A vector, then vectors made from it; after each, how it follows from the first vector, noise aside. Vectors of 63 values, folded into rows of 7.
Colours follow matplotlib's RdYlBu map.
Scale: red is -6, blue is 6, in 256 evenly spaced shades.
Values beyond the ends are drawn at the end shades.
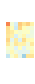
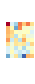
scaled up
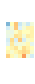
negated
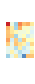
scaled up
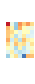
scaled up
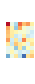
scaled up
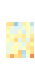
reversed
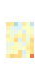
reversed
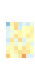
negated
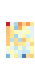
scaled up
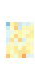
negated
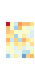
scaled up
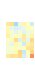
reversed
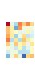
scaled up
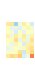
reversed
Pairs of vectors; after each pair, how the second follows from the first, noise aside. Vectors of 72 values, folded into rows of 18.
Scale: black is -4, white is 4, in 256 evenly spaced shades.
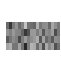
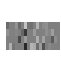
partly zeroed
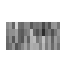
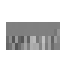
partly zeroed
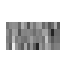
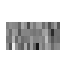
copied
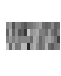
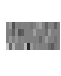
partly zeroed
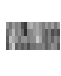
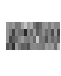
sign-scrambled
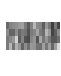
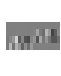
partly zeroed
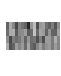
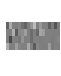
partly zeroed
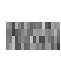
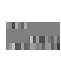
partly zeroed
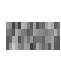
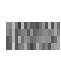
sign-scrambled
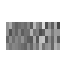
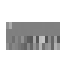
partly zeroed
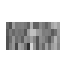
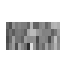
copied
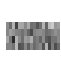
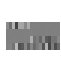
partly zeroed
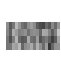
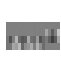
partly zeroed
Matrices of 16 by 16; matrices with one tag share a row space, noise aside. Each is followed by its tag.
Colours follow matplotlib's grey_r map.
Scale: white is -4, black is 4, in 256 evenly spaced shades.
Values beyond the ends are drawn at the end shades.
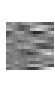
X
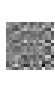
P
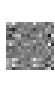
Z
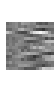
X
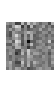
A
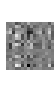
A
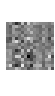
A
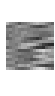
X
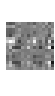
Z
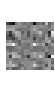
Z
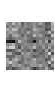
Z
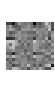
Z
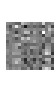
P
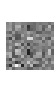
A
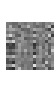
Z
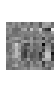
P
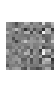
P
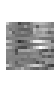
X
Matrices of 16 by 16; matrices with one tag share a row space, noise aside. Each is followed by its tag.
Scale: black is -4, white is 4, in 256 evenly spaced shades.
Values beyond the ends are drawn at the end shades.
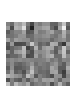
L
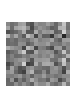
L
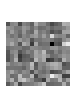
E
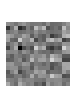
E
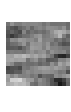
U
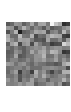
E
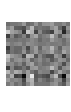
L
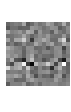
L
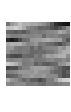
U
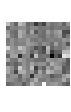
E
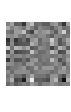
L
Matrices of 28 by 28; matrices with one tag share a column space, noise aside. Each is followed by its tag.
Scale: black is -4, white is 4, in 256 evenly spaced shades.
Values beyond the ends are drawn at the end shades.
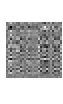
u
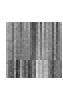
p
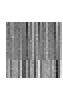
p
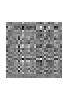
u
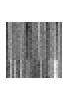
p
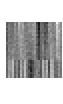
p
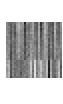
p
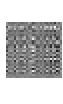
u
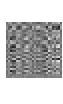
u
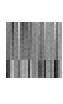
p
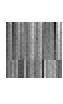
p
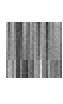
p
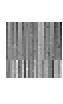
p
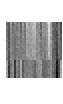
p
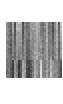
p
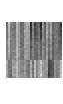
p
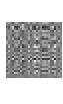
u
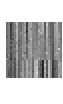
p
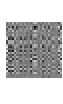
u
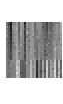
p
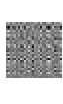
u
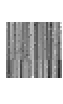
p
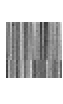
p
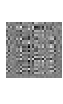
u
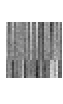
p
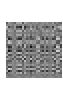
u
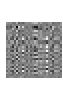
u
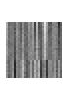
p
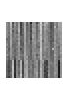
p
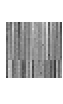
p
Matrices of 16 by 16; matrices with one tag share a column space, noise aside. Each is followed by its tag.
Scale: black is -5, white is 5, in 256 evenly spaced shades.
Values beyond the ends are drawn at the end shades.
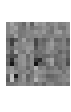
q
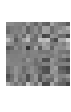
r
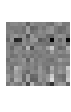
r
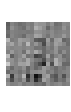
q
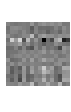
r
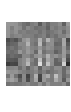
q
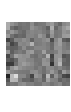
q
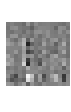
q
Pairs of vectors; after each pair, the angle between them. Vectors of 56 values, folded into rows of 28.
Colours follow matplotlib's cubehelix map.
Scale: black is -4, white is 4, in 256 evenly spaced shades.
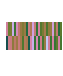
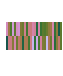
nearly parallel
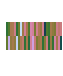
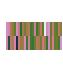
nearly opposite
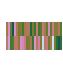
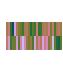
nearly parallel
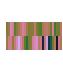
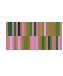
partly aligned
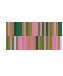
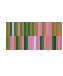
orthogonal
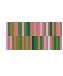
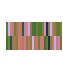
nearly opposite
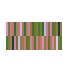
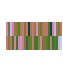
orthogonal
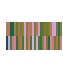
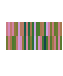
partly opposed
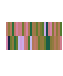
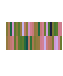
partly opposed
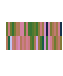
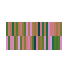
partly aligned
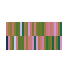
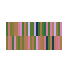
partly aligned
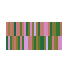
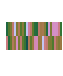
partly opposed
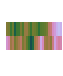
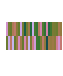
orthogonal
